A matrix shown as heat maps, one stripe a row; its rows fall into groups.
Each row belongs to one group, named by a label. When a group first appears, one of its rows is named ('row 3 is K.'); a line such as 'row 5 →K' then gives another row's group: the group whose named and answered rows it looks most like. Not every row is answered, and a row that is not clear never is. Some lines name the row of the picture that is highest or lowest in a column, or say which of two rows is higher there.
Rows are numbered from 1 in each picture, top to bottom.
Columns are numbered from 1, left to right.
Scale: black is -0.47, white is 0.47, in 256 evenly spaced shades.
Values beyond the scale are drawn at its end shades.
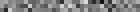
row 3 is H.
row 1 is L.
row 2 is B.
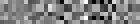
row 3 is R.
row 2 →R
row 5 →L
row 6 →B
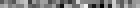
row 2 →L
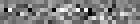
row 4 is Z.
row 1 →R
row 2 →B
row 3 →H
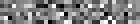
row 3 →L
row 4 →B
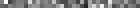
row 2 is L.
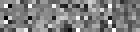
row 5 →H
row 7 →R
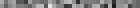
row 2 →R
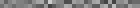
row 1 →R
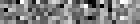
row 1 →Z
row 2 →L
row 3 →H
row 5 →Z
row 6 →B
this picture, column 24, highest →3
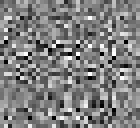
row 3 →H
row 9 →Z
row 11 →H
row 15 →B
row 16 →H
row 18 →Z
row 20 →Z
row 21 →B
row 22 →R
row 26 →L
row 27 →L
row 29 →R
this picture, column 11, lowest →12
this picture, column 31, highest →20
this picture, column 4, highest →12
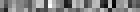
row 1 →R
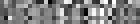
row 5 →H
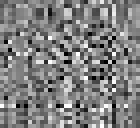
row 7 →L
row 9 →Z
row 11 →H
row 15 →H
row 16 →R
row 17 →H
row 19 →R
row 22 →B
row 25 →H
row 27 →B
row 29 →B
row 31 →B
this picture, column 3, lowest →13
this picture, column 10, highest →16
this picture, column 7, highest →14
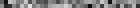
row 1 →H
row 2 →Z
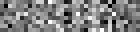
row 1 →R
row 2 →H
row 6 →R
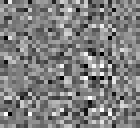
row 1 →H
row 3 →B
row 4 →L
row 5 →Z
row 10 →H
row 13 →Z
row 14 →L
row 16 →H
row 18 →R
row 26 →Z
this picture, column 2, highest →29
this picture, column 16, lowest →20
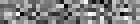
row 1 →L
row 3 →Z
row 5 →Z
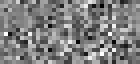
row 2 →L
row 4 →L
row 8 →Z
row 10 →Z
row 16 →R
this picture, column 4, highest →11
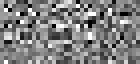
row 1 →B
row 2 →H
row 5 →L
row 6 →Z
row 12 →R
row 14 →L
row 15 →R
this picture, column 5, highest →4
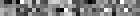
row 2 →B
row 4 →B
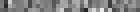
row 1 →H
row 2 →H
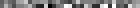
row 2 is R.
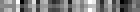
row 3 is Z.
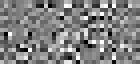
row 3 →R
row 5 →L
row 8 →L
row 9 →H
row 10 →H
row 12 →Z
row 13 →B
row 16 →B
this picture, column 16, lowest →5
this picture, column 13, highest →13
